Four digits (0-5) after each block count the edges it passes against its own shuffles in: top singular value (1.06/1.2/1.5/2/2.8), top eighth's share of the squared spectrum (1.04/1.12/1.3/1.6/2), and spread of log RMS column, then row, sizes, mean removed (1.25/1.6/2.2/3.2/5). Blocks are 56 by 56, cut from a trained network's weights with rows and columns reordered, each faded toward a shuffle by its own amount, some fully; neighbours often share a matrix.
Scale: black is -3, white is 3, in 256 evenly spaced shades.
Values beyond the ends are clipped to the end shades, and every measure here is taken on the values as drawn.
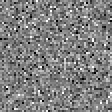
0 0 0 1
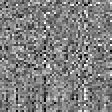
4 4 3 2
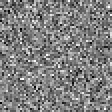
0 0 0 0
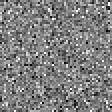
0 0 0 0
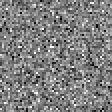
1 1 0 0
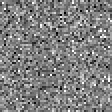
0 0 0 0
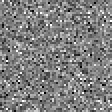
0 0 1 0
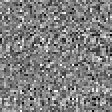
3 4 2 2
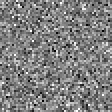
2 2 0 0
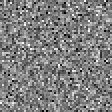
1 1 0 0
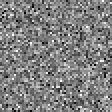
0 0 0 0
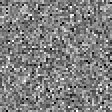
1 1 0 0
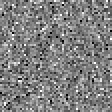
1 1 0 0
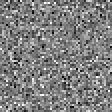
3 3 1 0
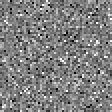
0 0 0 0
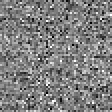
2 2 2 0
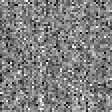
2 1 0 0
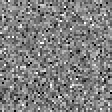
0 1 0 0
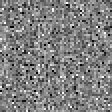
1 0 0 0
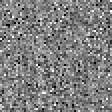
1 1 0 0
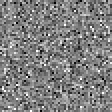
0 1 0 0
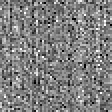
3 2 1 1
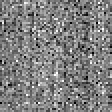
3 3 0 2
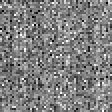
2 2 0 1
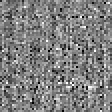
3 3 1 2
